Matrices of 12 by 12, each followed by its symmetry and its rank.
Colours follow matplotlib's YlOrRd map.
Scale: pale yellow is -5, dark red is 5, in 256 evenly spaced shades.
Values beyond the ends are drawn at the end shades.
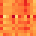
neither, rank two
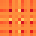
symmetric, rank one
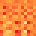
neither, rank two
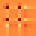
symmetric, rank one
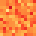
antisymmetric, full rank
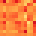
neither, rank two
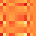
neither, rank one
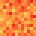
antisymmetric, full rank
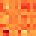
neither, rank two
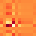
neither, rank one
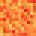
antisymmetric, full rank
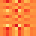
neither, rank one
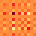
symmetric, rank one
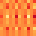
neither, rank one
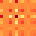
symmetric, rank one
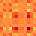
symmetric, rank one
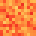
antisymmetric, full rank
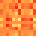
neither, rank two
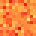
antisymmetric, full rank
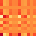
neither, rank one
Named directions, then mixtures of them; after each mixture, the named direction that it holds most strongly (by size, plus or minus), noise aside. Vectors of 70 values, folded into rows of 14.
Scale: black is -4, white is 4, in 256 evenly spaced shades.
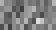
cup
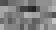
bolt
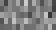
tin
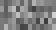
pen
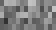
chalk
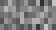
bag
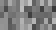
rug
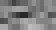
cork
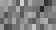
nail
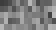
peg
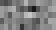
bolt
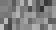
nail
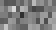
pen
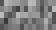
chalk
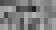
bolt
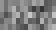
pen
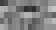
bolt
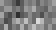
cup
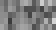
rug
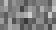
tin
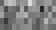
chalk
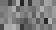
nail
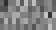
tin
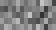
bag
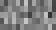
tin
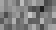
nail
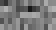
bolt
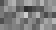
bolt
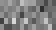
nail
